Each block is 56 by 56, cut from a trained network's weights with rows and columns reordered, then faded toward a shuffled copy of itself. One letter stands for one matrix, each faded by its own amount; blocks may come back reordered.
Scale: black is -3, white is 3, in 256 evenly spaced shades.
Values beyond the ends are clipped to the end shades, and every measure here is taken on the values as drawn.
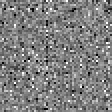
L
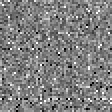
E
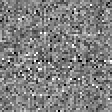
E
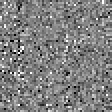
L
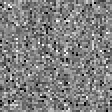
E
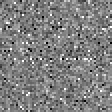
E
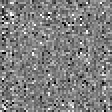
L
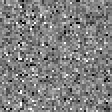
L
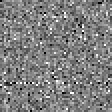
E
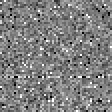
E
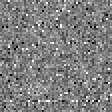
E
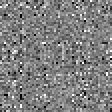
L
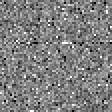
E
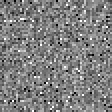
E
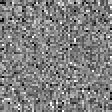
L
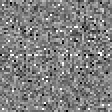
E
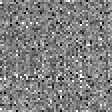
L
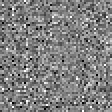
L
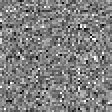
L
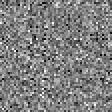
L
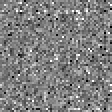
E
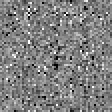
L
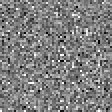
L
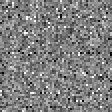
E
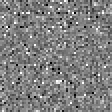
E
